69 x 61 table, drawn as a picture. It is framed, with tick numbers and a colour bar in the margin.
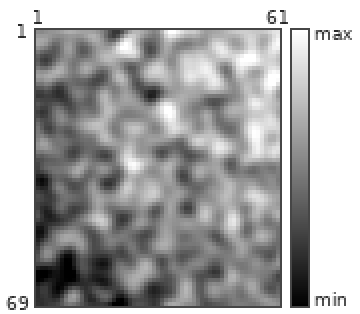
Ninth with the highest average: top right. Stripes: none. Ninth with the lowest average: bottom left. Mirror symmetry: none. Slope: up to the top right. Lone odd cells: none. Grain: blotchy.
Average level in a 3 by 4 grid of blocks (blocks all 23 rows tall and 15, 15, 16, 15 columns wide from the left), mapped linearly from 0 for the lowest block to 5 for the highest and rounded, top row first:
2345 / 1334 / 0123
